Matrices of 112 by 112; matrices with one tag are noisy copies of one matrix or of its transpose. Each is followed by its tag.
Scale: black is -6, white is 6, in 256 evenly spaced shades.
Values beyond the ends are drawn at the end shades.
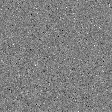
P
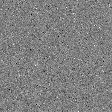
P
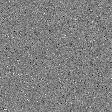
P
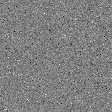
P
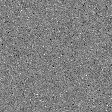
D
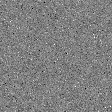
D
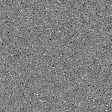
D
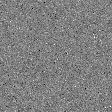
D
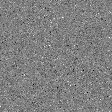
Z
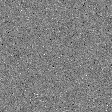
D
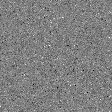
Z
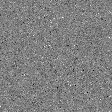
Z
